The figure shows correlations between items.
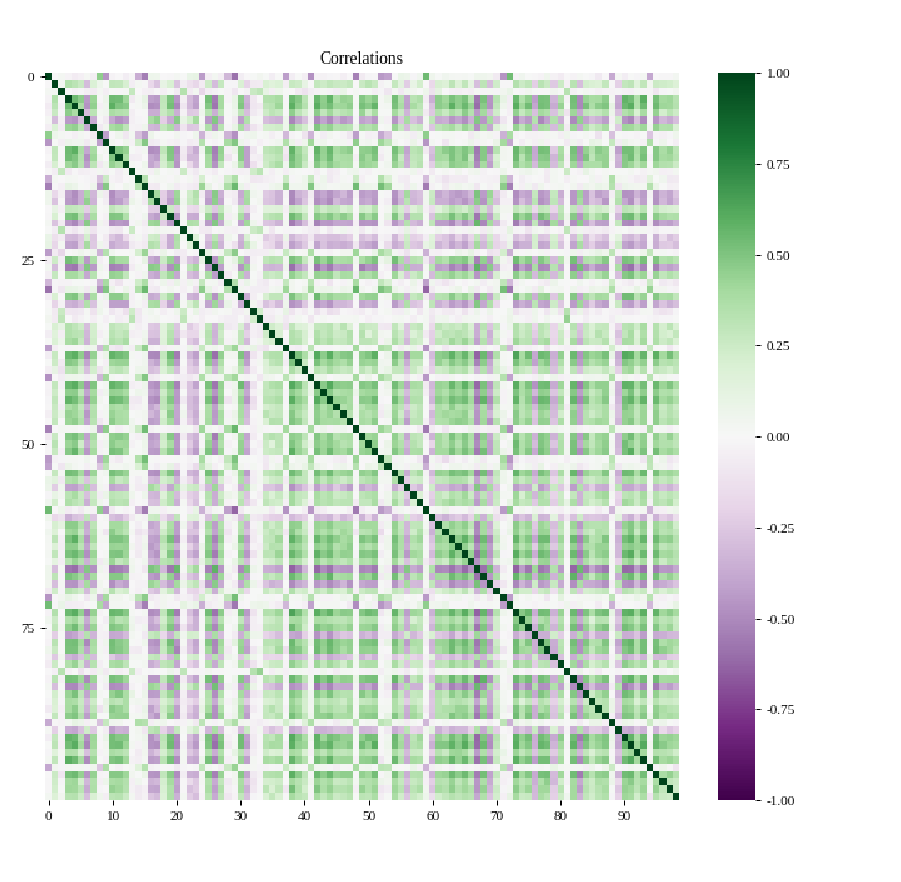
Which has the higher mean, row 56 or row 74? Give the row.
74
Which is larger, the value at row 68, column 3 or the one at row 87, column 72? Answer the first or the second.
the first
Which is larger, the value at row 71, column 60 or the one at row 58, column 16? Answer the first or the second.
the first
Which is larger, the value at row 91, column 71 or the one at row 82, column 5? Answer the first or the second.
the second
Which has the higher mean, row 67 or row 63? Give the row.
63
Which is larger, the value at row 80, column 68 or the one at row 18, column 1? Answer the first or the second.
the first
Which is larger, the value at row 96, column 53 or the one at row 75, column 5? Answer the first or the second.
the second
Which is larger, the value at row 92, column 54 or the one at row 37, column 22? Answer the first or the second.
the first
